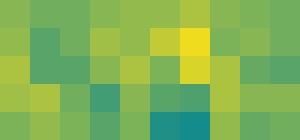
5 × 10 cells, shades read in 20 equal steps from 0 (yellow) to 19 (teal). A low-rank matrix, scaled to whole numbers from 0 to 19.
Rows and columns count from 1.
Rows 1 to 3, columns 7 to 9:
6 9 10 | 0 10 9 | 2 6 12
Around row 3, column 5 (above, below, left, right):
8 9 9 10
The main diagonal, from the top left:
9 13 13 15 10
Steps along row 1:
up same down down same down up up up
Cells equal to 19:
1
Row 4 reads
7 6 11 15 9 13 14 6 9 9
